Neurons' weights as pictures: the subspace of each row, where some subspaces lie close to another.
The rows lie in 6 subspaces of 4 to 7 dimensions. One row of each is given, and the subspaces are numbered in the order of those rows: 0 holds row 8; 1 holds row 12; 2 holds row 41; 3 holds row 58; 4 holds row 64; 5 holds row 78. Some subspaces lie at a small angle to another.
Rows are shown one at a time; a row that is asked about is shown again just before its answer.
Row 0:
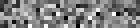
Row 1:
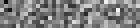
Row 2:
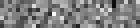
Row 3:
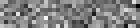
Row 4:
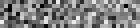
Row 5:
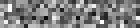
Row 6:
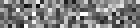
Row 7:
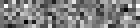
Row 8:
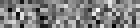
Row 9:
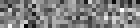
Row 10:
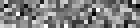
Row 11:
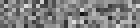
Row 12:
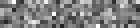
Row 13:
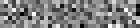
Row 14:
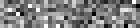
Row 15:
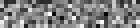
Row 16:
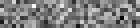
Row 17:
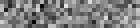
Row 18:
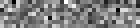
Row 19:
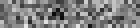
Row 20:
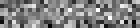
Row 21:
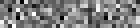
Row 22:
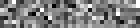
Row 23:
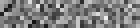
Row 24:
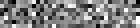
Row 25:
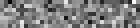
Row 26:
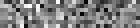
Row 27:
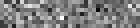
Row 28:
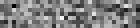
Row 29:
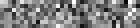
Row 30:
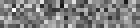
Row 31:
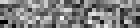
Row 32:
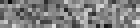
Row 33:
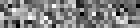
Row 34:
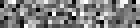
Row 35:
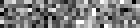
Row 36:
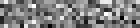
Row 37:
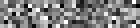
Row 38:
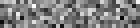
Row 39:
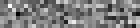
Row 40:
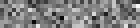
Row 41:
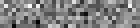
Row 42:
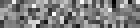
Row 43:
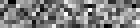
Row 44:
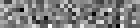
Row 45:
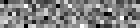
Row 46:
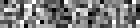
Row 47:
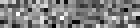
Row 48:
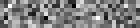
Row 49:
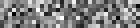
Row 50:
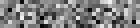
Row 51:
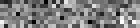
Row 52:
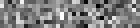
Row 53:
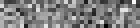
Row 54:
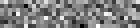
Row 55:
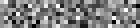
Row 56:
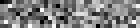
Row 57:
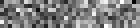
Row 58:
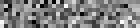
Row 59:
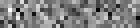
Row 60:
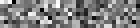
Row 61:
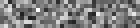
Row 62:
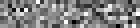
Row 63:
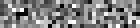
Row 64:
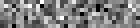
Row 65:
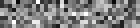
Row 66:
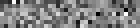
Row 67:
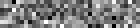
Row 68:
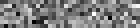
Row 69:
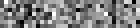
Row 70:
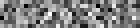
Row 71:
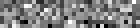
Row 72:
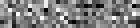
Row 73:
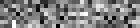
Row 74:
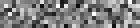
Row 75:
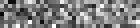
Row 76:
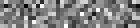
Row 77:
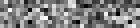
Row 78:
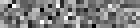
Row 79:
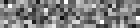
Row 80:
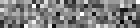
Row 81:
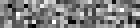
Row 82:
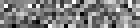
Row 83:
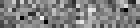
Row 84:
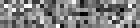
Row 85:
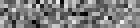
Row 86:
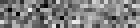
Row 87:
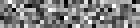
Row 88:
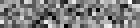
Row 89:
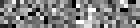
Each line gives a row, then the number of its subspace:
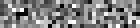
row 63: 2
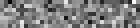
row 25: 1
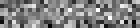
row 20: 0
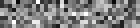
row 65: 3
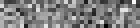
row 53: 4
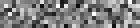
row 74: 4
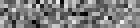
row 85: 3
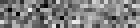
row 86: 3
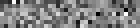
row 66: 5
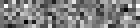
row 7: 2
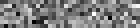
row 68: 0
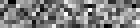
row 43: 5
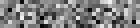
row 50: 0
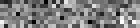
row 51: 3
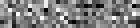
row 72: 2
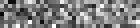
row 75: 5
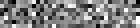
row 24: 5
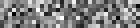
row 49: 1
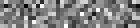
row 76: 4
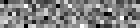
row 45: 4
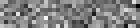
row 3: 4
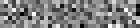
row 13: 2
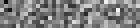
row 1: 3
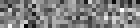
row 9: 2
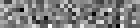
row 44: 2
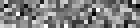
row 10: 4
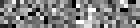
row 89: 0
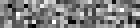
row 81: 2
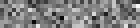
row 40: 1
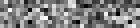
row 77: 3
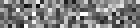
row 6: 2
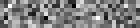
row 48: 3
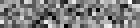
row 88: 0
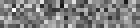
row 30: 1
